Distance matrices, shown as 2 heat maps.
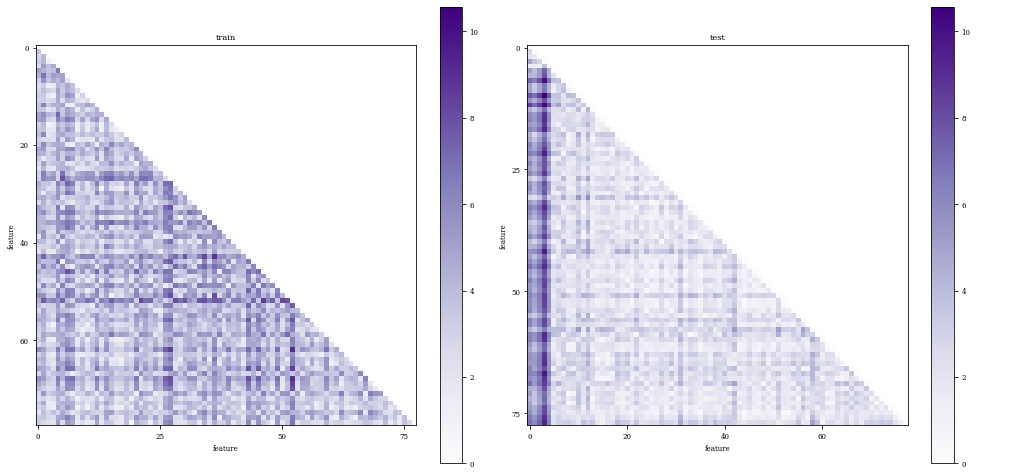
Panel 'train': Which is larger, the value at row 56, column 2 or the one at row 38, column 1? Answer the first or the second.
the second
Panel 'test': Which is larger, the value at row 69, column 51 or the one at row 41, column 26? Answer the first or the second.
the first
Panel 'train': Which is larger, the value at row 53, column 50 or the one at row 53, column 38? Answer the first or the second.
the second
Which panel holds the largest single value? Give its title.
test
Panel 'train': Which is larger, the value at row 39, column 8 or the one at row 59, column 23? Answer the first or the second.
the second
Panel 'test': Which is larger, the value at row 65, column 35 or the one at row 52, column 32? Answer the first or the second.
the first
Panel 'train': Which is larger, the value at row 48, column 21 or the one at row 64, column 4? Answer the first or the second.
the second
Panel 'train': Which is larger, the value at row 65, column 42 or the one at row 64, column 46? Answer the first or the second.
the second
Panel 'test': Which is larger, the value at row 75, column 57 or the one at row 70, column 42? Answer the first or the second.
the second
